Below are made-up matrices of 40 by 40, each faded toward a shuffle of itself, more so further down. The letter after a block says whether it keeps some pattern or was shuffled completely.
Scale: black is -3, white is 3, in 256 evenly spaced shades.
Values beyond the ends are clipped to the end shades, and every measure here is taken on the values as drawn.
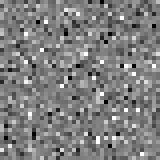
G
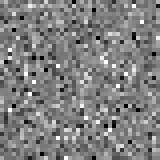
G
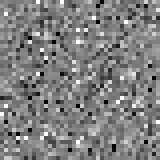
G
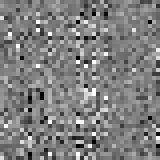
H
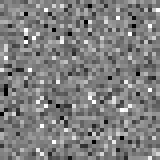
G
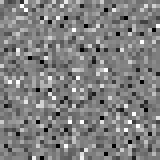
G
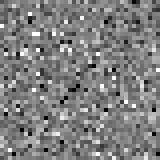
G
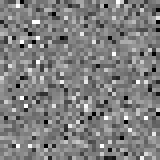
G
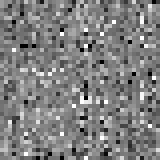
H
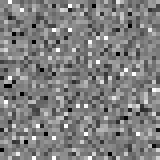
G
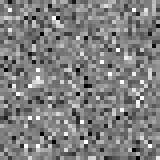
G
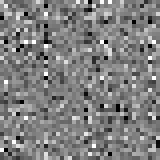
H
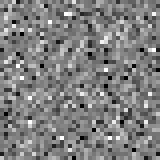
G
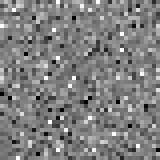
G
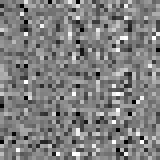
H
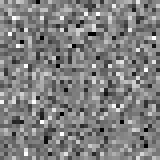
G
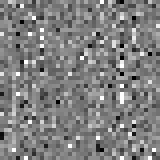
H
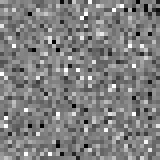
G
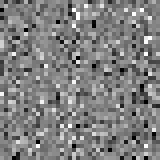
H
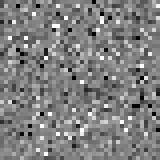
G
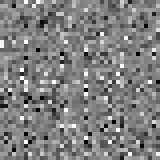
H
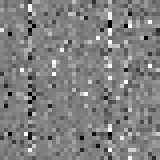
H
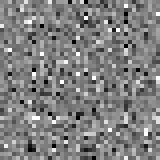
H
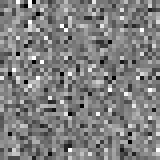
H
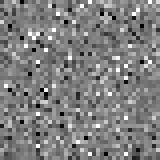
G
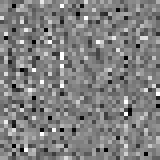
H
